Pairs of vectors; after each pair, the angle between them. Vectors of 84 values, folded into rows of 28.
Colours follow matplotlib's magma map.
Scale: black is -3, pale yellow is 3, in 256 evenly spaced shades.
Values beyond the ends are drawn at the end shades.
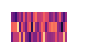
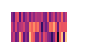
orthogonal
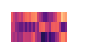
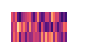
partly opposed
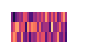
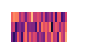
nearly opposite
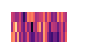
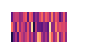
partly opposed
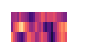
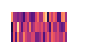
orthogonal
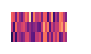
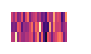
partly opposed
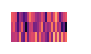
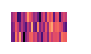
partly aligned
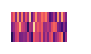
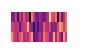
nearly opposite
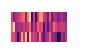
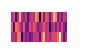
partly opposed
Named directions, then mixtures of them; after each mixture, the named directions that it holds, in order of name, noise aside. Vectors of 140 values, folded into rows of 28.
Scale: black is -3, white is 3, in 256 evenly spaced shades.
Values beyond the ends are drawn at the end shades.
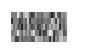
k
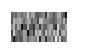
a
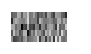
a, k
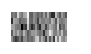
a, k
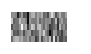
a, k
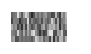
k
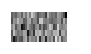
a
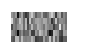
k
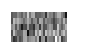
a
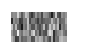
k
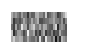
a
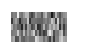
k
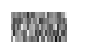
a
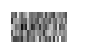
a, k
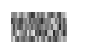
a, k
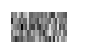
a, k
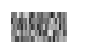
k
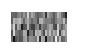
a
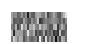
a
